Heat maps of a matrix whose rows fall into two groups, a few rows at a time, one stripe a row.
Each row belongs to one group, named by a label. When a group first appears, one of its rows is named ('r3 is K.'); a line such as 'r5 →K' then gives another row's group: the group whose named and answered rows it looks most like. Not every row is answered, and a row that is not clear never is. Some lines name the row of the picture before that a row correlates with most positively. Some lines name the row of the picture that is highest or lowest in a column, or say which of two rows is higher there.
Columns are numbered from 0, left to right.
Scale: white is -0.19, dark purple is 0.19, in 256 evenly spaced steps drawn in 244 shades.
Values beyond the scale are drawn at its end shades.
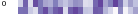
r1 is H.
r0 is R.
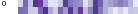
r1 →H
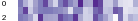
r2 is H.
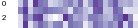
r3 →R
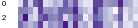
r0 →R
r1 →H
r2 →H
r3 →H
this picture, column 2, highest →1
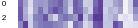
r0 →H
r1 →H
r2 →H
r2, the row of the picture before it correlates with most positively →3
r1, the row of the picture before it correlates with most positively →3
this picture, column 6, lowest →2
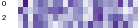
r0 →R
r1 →H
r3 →R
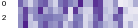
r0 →H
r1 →H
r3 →H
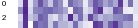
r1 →H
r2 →R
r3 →R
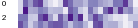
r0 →R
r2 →H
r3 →H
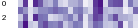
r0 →R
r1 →H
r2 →R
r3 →H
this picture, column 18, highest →0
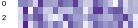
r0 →H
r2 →R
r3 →R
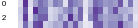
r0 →R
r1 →R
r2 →R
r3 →R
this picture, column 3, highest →1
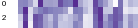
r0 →H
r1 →H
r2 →R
